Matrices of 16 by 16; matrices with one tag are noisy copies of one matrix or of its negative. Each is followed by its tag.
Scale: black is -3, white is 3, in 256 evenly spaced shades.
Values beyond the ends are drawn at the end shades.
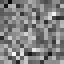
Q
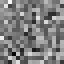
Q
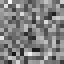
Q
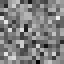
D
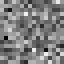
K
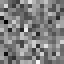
D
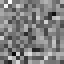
Q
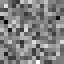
D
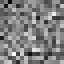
Q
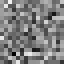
Q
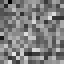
Q
